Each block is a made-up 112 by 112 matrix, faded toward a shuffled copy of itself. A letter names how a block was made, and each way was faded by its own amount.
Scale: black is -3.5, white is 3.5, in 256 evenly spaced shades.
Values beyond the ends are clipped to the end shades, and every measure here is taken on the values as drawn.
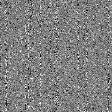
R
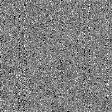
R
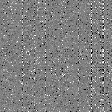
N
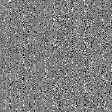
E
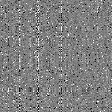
N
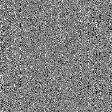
R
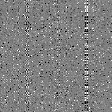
N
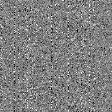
R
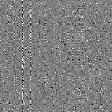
N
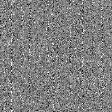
R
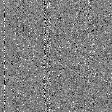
R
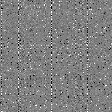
N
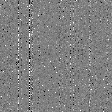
E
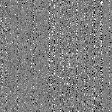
E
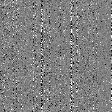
E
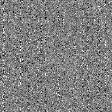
R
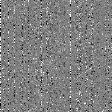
E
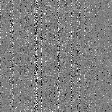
E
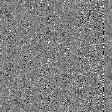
R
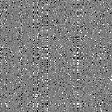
N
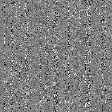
E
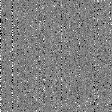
E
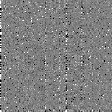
N
